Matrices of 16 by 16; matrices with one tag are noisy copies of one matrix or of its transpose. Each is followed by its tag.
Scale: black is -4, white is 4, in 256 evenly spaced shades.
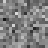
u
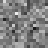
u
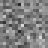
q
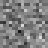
q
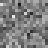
u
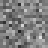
q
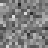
u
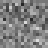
q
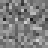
q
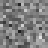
q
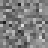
q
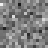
u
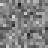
u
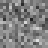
q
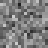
u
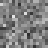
u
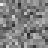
u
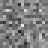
q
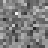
u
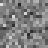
u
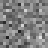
q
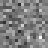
q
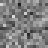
u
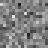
u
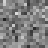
u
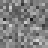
q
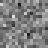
u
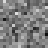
u
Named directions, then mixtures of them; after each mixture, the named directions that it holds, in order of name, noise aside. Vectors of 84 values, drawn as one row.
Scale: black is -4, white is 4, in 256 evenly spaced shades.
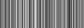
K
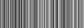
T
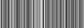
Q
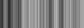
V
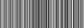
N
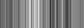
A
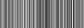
K, N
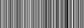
A, N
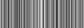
Q, T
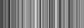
K, N, V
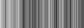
V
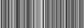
Q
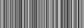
N, T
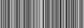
Q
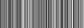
N, V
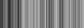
V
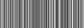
N, T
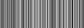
N
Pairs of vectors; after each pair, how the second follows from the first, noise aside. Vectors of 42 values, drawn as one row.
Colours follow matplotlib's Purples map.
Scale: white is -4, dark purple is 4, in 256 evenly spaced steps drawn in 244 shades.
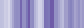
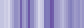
copied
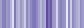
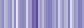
reversed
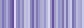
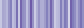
reversed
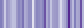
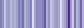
copied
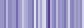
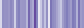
reversed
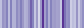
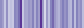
reversed
